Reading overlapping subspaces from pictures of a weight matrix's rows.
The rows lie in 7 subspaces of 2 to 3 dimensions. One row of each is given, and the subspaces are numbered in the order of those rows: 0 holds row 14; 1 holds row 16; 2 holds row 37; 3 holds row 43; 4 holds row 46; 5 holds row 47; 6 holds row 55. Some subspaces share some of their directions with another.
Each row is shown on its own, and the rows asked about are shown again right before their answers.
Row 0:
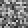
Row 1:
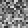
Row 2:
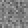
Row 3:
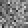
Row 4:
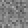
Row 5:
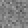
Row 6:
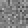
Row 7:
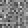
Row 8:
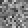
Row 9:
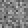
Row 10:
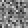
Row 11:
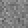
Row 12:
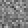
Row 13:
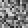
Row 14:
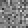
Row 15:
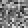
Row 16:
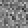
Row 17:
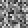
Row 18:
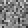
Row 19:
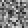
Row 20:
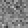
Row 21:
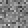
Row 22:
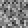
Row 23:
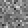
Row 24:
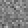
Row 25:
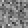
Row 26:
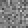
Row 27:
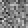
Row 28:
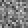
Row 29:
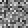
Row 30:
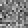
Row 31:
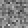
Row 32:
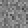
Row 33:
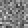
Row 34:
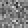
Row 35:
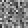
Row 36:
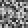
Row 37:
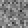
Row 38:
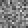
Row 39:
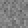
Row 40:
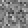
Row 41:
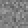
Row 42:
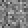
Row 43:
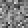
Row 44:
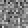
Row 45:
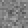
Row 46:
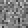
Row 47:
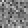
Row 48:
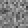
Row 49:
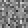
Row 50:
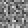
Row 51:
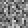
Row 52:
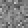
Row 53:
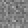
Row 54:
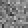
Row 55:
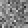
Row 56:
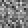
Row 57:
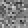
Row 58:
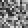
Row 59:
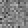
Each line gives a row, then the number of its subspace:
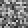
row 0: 4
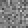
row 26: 0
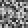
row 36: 1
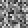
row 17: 1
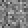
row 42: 1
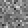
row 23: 3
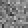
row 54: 6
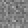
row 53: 2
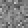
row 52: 3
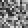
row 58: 6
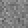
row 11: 4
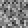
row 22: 2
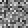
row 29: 5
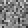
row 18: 4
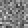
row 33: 5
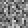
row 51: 2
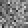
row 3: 6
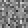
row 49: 0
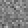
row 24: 3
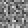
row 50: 2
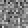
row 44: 4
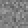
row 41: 1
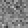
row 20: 3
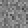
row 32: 1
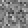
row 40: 1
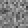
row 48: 1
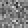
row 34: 1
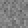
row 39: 2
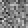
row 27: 4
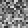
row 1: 3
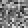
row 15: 3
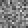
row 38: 0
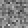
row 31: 4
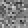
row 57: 6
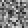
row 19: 6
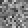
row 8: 3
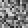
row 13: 6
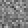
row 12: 3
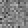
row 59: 4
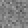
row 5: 0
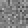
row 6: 0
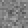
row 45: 6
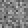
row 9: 5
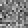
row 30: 5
